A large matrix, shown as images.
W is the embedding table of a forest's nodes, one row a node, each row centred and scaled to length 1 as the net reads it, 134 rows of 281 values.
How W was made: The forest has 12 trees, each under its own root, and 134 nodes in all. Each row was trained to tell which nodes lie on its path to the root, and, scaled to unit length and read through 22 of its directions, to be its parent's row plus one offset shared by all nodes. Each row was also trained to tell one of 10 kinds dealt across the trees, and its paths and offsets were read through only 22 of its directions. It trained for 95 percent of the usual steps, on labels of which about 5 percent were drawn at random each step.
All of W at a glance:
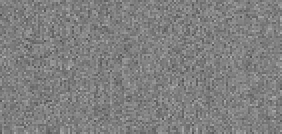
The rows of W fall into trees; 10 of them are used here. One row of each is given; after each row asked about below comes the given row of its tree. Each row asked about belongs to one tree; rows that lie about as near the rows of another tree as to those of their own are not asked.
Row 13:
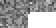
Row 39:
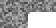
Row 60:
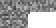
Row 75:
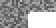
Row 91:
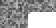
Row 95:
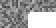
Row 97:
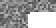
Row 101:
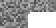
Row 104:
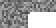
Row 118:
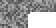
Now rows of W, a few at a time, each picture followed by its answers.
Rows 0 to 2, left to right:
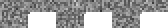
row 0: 104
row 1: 101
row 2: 75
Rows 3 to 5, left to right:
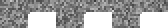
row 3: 91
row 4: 91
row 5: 60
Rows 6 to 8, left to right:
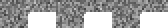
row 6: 60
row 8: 60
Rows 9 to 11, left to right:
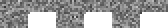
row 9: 95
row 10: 104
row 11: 118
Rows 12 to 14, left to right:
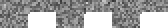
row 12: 118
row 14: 60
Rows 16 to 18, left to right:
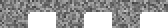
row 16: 75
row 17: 118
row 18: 95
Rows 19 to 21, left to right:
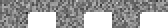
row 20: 97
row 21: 91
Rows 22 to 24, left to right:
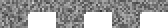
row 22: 101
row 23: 39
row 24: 75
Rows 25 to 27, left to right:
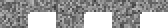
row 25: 101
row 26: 91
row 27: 60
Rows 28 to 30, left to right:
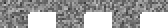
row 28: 95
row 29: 75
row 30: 60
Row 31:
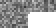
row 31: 95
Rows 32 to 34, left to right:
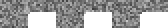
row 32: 60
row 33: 75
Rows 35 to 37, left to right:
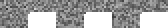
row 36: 13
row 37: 97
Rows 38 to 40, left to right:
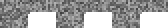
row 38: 91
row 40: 104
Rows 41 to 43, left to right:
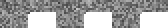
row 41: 13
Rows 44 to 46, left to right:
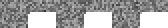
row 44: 39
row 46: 91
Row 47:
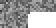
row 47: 95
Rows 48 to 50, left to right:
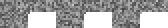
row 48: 39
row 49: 13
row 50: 75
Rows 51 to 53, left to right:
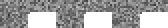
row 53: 13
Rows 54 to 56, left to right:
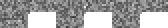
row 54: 95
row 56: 101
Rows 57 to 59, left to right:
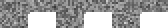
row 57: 101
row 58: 91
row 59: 75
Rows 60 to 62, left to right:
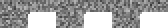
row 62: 95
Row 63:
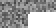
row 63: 101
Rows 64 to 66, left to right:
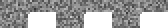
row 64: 118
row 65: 95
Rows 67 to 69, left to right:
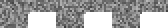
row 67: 60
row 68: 75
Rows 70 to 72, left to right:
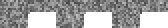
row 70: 91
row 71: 60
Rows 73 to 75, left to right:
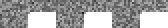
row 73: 91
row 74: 91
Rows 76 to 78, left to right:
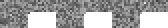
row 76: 13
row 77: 60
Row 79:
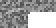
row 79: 95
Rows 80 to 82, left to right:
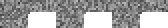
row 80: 91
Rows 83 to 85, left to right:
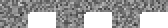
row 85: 13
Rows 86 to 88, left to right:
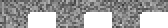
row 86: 13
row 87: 104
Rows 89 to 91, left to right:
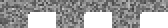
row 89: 13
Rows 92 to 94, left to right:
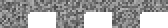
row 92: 101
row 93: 75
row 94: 118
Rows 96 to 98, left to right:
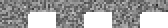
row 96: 75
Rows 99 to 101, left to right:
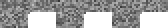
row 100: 13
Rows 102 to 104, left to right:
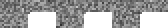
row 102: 104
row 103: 13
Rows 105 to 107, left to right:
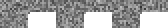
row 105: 13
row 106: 97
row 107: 75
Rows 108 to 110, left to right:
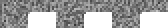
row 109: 101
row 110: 97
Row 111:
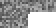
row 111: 91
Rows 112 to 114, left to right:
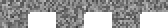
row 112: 75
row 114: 95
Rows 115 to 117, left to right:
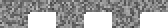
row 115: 13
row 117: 91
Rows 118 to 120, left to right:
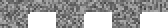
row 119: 118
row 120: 75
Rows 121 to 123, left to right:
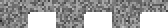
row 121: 91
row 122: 39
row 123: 97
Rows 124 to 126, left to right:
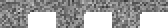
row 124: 101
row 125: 60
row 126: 13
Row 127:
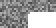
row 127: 75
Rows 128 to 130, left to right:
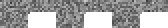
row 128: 118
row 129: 60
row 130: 101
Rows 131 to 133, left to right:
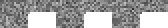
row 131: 60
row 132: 60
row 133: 13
